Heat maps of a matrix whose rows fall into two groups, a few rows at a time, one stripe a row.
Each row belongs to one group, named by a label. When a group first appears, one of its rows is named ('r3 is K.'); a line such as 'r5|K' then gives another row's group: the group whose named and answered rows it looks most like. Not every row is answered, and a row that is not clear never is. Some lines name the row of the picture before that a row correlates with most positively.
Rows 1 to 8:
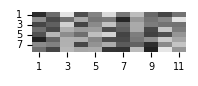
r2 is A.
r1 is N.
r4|A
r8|A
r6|A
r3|N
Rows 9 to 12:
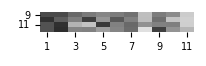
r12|A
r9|A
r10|A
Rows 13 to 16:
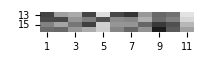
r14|A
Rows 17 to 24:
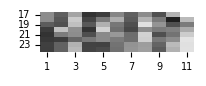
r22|A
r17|A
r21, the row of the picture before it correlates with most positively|14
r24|A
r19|N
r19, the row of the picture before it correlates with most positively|13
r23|A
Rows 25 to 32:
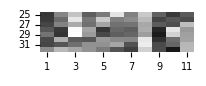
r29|A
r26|N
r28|A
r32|N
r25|N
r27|N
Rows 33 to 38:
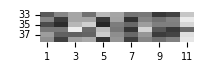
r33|N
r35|A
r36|N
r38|A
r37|N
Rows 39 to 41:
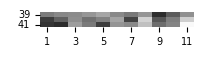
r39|N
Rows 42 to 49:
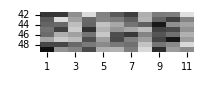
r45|N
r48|A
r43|N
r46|N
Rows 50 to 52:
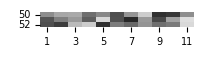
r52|A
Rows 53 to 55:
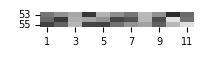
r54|A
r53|N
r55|A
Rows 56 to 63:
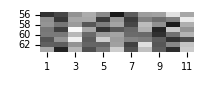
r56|A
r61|N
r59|A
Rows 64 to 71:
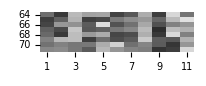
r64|A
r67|A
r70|N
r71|N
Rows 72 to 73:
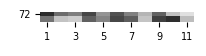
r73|N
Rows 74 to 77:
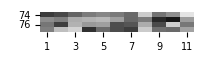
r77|N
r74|A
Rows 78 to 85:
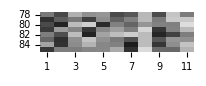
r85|N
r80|A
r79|A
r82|N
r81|N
